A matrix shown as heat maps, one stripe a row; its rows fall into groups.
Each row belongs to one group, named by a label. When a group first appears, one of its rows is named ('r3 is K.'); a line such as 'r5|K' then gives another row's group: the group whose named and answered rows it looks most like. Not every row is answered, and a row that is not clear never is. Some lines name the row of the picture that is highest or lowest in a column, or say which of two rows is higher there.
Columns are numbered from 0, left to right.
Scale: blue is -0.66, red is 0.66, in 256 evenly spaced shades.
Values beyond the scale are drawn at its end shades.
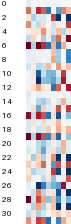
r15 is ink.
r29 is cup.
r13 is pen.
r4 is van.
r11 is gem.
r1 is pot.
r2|cup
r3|ink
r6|pot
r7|cup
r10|gem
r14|gem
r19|pot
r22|cup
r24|cup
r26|gem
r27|cup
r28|pot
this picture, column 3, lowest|26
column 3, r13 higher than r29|Yes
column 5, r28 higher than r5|Yes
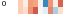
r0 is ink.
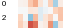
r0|van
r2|ink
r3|van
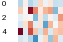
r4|pot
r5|gem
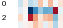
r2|van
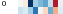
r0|gem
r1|gem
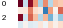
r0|pot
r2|pot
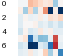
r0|van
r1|cup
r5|gem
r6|gem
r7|cup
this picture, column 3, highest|0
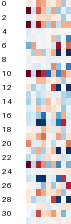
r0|van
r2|van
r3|pot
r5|cup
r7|cup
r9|cup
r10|pot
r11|van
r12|cup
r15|van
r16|gem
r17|gem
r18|van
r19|van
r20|ink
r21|cup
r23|pot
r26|ink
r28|cup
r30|van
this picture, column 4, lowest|10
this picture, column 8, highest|26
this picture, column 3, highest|10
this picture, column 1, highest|6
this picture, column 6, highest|6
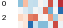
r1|cup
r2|van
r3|gem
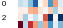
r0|gem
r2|cup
